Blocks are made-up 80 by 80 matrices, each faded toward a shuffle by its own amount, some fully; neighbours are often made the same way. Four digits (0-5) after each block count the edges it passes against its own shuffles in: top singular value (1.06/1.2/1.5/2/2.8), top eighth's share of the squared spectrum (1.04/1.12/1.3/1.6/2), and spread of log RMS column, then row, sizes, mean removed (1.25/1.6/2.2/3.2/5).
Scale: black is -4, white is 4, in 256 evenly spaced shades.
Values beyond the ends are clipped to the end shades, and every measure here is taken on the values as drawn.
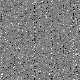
2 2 2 0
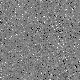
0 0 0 0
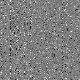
2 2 2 0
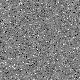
0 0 0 0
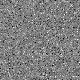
3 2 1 0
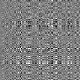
5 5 4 4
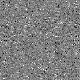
3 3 1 1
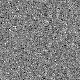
3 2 0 1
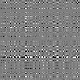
5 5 3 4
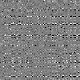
5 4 2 3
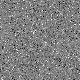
0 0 0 0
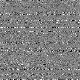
2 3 0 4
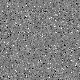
0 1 0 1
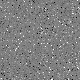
0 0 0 0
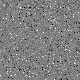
0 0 0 0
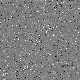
0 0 0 0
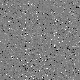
2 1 1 0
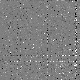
3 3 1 1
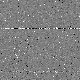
4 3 0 1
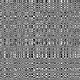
5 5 4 4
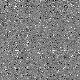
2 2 2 2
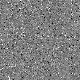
1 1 1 1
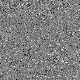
1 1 0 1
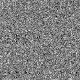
3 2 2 1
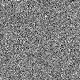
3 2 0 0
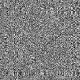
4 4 2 2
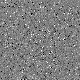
2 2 0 0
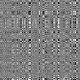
5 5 4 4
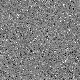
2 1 0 0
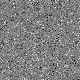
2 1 0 0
